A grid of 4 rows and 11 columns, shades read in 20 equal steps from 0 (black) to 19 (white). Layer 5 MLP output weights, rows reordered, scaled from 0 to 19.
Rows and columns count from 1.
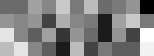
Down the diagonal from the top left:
8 10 7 7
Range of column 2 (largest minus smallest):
9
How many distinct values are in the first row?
8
